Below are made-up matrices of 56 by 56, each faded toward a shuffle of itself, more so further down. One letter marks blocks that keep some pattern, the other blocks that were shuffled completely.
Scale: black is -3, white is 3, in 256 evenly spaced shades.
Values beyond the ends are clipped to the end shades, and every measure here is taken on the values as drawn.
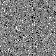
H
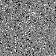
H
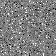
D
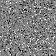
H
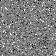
D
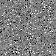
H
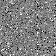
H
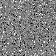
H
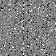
H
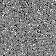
D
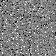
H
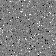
D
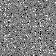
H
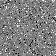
D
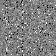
H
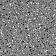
D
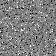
D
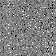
H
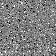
D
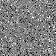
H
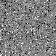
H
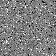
D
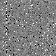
H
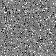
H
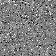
D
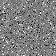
D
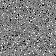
D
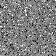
D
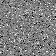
D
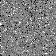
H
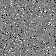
D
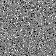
D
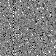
H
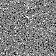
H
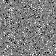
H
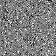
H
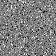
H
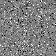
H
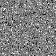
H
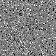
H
